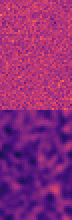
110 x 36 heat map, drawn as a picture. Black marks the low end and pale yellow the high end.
The table splits into 2 rows of 1 panel. Panel 1,1: middling, fine-grained. Panel 2,1: low, blotchy.
